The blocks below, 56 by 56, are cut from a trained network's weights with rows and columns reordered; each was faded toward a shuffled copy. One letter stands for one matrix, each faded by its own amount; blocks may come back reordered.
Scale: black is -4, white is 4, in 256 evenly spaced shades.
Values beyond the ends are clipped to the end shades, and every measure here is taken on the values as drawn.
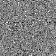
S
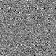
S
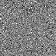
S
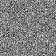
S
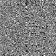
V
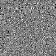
S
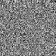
V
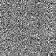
V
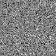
S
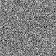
V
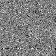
S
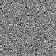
S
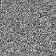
S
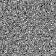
V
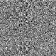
V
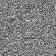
V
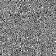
S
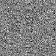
V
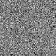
V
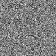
V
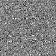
S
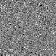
S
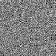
V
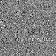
S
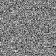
V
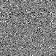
S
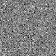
S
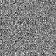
V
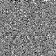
S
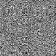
V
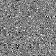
S
